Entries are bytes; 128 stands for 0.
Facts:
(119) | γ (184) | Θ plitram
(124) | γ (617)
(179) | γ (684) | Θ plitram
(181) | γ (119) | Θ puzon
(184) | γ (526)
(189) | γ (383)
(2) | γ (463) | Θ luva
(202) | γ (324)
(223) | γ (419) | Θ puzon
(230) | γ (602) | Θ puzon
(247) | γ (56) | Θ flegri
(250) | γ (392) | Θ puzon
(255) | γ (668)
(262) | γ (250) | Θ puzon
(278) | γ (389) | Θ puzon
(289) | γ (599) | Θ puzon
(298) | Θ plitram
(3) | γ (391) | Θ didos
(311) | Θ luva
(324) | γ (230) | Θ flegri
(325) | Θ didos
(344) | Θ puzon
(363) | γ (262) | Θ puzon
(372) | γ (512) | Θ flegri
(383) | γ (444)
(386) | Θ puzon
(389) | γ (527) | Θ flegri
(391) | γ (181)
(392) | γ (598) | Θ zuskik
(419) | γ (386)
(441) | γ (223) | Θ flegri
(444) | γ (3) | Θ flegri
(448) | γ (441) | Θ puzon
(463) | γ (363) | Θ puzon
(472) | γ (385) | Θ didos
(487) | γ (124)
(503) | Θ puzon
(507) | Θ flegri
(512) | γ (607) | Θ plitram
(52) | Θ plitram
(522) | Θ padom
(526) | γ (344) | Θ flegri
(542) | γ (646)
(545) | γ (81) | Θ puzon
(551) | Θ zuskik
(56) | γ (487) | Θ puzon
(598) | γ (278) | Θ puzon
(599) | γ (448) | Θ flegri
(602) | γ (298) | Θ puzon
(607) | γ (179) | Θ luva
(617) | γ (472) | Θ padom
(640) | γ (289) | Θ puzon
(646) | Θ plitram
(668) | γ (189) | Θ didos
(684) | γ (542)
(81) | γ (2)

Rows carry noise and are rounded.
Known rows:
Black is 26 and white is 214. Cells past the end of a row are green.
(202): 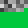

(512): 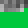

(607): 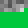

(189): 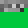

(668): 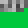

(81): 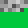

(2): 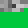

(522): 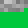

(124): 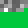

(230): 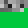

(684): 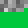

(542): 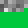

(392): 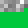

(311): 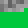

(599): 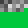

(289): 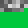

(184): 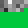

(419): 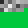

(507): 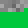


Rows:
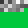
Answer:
(386)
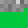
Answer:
(503)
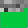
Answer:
(119)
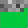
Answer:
(391)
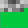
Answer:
(389)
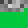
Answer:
(448)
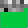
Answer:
(344)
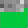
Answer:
(551)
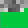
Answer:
(56)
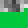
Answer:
(247)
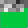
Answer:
(472)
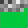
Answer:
(223)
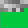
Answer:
(527)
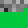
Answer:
(181)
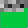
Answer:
(298)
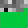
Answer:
(526)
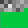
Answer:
(441)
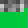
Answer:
(372)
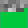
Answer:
(444)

